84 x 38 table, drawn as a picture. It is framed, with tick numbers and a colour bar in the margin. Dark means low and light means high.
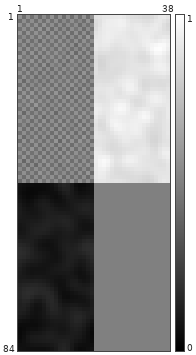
The table splits into 2 rows of 2 panels. Panel 1,1: middling, checkered. Panel 1,2: very high, blotchy, faint in contrast. Panel 2,1: very low, blotchy, faint in contrast. Panel 2,2: middling, flat.
